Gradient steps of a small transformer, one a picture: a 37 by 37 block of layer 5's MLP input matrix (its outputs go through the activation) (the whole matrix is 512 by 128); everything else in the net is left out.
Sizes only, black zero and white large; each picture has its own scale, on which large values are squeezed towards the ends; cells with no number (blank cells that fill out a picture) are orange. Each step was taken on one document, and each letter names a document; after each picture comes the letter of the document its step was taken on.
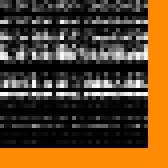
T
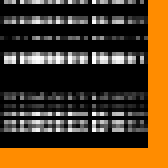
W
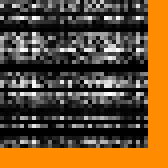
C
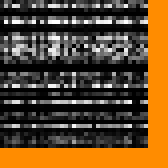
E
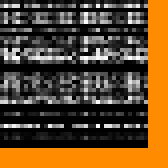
E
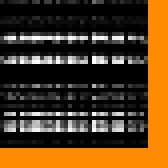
W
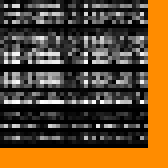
E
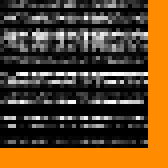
C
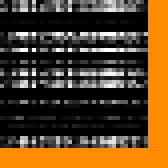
C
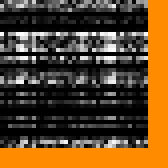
C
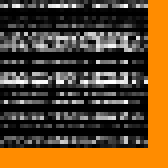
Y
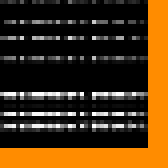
W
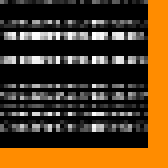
W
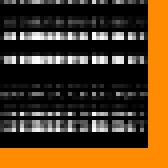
W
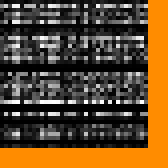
E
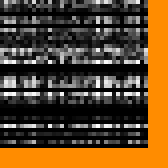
T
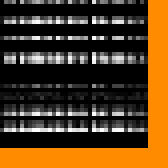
W
